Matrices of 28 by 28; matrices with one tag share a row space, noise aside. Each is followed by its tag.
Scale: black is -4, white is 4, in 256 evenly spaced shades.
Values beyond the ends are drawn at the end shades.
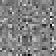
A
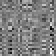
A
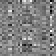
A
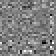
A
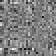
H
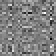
A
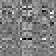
A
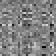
A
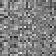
H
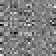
H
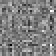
A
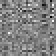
A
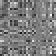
H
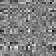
H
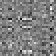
A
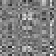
A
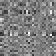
H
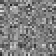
H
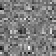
H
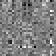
A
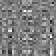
A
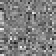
H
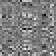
A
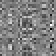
A
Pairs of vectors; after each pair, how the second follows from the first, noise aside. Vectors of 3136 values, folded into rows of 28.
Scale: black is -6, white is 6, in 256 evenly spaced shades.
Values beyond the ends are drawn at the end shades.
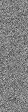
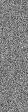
shuffled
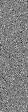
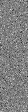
copied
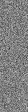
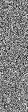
scaled up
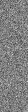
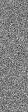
shuffled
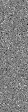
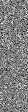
scaled up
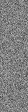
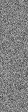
copied
